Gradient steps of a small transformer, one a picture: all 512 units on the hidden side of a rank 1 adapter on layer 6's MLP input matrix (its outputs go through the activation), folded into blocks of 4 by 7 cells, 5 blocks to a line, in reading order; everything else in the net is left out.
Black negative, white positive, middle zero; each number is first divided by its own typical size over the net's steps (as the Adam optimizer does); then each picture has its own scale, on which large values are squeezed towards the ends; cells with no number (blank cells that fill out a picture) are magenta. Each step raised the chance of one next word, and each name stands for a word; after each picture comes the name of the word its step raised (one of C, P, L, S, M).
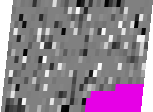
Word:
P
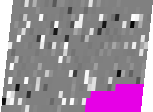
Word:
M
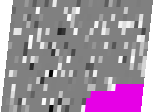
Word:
P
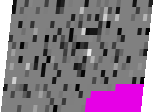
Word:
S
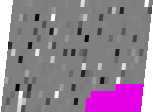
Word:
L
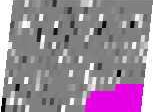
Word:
M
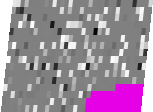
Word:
P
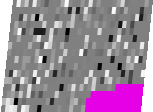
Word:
S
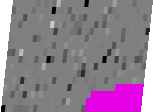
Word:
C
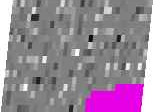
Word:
L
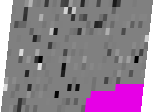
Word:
C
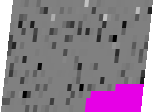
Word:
L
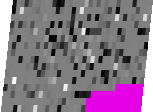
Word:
S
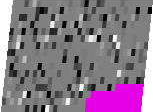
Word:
S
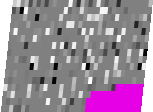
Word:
P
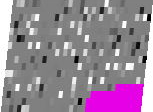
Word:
L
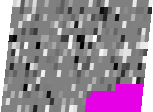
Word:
S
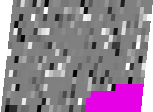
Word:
P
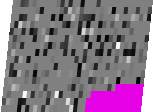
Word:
S
